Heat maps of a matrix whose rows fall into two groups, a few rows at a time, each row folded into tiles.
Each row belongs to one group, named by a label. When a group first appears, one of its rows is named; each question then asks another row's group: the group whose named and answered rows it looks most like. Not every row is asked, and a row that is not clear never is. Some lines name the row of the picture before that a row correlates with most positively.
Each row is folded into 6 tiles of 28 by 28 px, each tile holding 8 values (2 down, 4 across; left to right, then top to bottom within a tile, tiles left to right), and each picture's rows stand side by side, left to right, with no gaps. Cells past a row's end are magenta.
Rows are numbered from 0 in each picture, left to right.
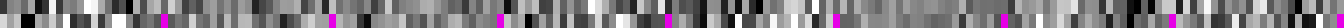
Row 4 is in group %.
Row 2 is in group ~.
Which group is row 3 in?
~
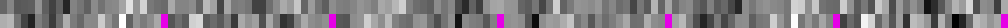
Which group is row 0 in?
%
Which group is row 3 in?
~
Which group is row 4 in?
%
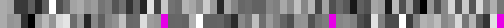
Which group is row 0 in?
~
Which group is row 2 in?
%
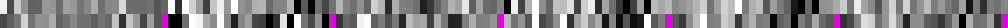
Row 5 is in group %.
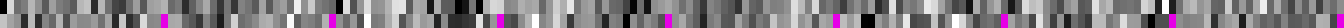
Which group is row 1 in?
%
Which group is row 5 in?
~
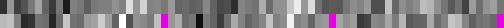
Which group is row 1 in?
%
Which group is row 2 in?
~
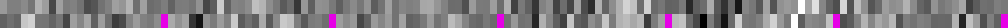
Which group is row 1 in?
~
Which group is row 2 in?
~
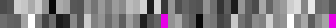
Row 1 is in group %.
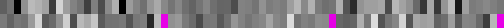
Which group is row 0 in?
%
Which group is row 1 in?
%
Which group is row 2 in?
%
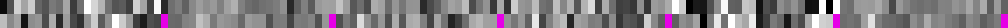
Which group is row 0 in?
~
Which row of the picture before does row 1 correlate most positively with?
0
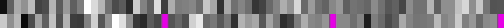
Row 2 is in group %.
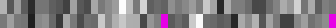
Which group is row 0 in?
%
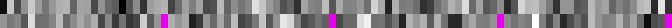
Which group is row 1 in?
~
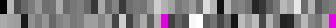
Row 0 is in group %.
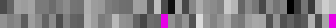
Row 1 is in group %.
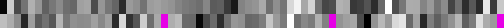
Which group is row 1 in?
%
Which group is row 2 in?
~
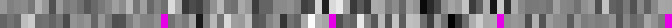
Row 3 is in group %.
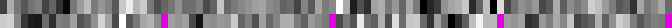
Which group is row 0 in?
%
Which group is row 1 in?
~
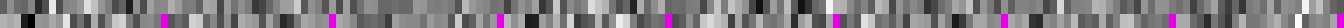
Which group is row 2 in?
%
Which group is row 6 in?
~
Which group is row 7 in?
%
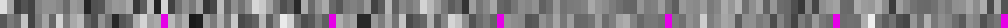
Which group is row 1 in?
~
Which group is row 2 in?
~
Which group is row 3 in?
~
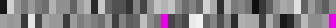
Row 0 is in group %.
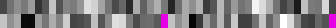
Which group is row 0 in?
~
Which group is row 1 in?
~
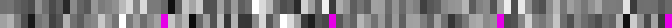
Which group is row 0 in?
%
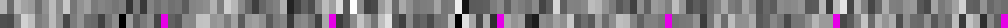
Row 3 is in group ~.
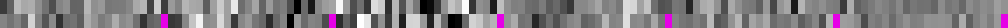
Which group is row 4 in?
%
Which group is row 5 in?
%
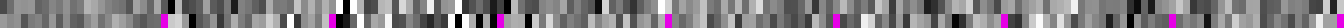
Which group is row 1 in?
%
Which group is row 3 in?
%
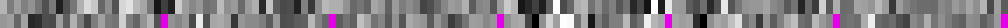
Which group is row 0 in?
%
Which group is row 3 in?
~
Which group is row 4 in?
~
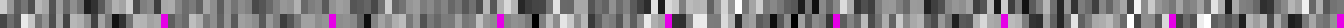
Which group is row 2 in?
~
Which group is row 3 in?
~
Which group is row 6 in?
%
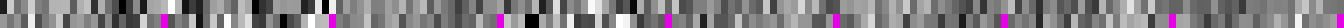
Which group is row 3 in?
~
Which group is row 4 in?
%
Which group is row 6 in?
%
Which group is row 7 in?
%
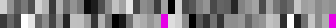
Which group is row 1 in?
%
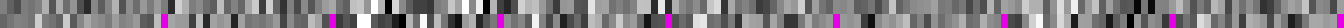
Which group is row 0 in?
%
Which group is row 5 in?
~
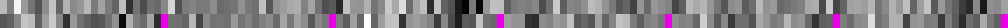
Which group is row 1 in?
%
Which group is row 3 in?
~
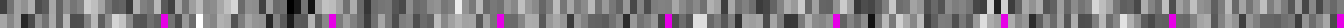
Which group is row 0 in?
~
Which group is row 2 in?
%
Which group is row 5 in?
~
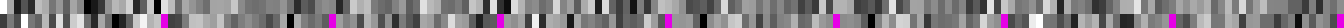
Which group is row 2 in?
~
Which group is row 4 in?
~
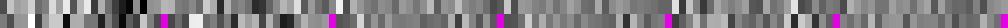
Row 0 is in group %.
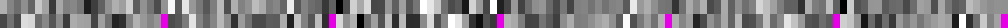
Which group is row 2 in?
~
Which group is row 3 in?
%
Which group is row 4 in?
~
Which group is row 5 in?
%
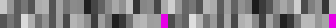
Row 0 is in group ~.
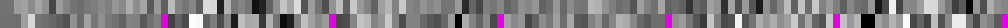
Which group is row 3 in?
~
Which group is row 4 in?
%
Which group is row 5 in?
~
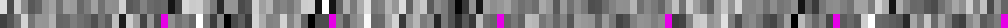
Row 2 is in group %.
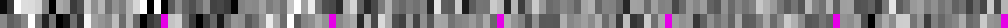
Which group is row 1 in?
%
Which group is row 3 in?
%
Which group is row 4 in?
~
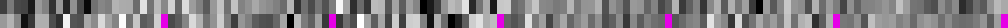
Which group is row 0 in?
%
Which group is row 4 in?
%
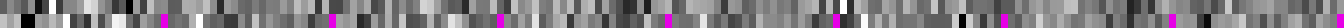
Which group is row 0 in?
~
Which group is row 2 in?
~
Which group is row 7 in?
~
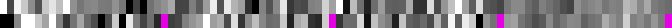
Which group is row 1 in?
%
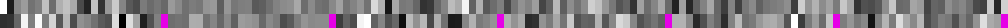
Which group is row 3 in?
~
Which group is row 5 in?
~
